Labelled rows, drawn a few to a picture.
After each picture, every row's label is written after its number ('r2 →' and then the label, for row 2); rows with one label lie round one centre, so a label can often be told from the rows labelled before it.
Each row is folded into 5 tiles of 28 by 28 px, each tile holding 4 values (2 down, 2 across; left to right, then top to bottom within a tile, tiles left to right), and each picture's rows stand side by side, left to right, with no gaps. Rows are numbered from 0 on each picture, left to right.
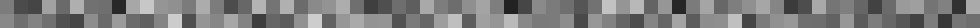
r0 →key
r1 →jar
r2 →jar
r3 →jar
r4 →key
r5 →jar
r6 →key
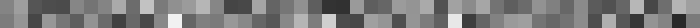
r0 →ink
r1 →jar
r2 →ink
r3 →jar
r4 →ink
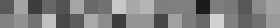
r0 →ink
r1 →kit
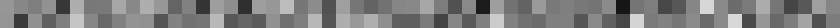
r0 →kit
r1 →kit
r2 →jar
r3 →kit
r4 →kit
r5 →jar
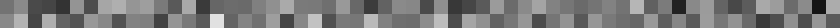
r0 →ink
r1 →kit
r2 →jar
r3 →ink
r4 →key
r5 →key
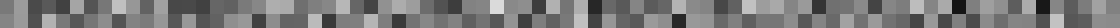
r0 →ink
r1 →ink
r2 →jar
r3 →key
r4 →ink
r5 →key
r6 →key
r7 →kit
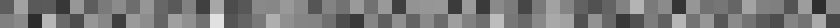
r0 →ink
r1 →kit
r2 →key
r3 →kit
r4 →key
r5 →key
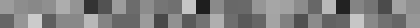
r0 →jar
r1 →kit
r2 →kit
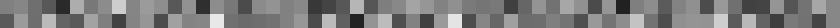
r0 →ink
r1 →kit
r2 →ink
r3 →jar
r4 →kit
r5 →ink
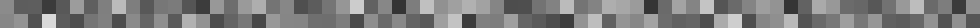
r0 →ink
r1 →ink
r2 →key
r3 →jar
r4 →jar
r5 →jar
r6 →key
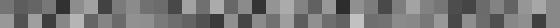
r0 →kit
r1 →key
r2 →kit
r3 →ink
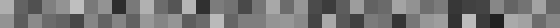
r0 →key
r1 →kit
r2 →ink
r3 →ink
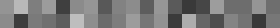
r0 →kit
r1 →ink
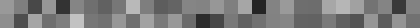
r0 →kit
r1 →key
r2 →key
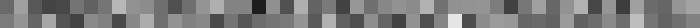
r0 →ink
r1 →key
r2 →ink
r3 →jar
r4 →kit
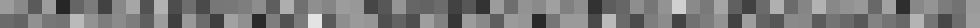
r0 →kit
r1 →ink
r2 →jar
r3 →ink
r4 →ink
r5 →ink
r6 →kit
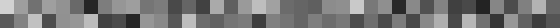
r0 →jar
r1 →ink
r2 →key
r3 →ink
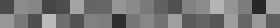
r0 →ink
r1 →key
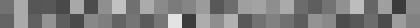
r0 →ink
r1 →jar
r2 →key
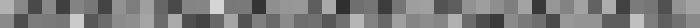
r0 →kit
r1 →key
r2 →kit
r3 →key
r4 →kit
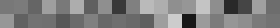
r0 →key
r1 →jar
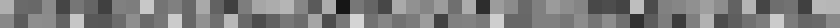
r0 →kit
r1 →jar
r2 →kit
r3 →kit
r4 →ink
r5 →kit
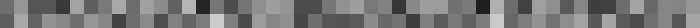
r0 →ink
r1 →kit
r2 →key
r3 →kit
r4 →ink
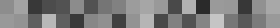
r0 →ink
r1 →kit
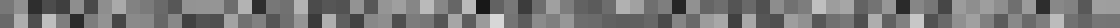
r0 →ink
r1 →key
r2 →ink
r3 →kit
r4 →key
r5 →ink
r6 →kit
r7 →kit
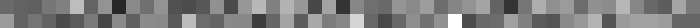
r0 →key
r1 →ink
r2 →kit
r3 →jar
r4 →jar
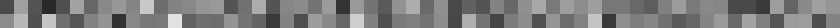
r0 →ink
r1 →jar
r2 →kit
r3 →ink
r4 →jar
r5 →ink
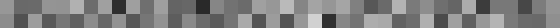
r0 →key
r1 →ink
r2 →jar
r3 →kit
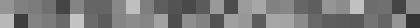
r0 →kit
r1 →ink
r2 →key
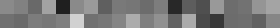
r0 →kit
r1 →ink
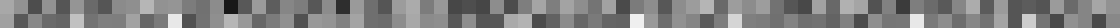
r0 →kit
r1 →jar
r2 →kit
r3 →ink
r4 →kit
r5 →jar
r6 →kit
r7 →ink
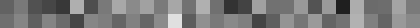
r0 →ink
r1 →jar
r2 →kit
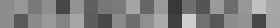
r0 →kit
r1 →ink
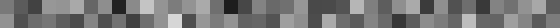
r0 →key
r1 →jar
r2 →ink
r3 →ink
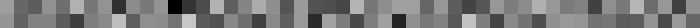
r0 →key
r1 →ink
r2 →ink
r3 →ink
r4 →key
